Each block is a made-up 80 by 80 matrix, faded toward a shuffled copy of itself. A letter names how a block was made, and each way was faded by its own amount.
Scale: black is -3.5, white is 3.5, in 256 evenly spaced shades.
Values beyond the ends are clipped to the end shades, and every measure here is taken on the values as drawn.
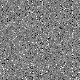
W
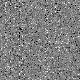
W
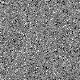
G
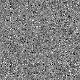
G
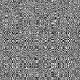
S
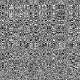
S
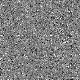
G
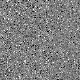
W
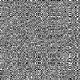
S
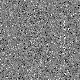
W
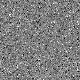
W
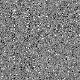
G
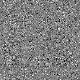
G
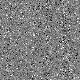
W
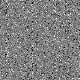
W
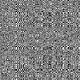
S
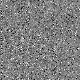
W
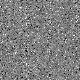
W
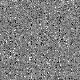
W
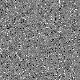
W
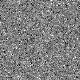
G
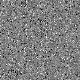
W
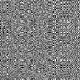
S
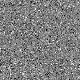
G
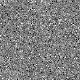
G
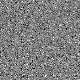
G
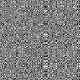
S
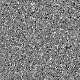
G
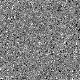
G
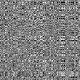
S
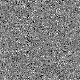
G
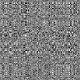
S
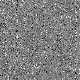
W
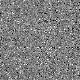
G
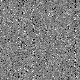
W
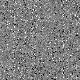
W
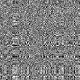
S
